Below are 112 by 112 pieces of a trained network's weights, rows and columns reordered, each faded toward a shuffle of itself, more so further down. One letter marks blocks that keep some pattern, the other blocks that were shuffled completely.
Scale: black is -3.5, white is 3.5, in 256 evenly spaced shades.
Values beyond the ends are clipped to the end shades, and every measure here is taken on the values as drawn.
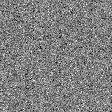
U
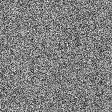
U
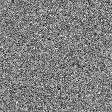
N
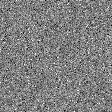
U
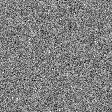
U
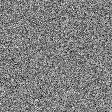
N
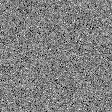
N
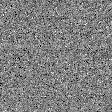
U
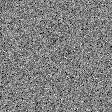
N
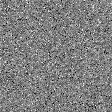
N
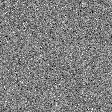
N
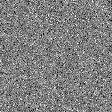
U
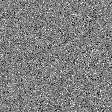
N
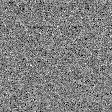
U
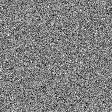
N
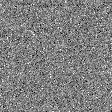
N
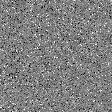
U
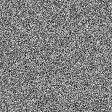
N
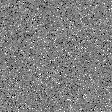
N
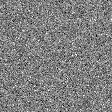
N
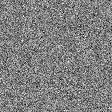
N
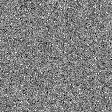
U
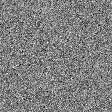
N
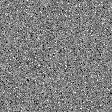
U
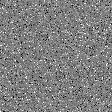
U
